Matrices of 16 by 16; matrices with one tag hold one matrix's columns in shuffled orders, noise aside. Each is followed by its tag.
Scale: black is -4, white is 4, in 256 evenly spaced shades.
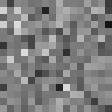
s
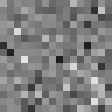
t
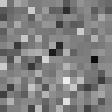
t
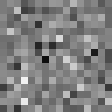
t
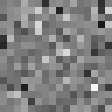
s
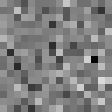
t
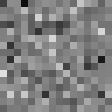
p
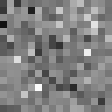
s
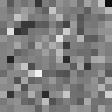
p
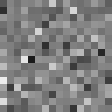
t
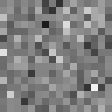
s
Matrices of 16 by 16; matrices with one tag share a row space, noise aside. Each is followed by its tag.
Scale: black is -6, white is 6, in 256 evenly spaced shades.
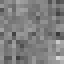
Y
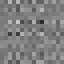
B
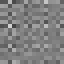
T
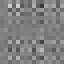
B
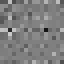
T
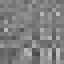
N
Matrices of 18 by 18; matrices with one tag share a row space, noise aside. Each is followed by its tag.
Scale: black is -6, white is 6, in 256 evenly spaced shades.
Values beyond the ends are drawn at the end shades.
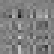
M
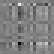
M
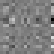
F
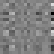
F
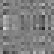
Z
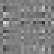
Z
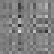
M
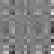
F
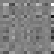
F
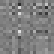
M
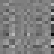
F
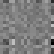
F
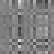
M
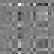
M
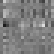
Z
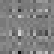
M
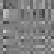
Z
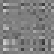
Z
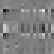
Z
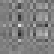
M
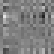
Z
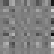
F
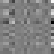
F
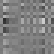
Z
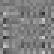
Z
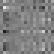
Z
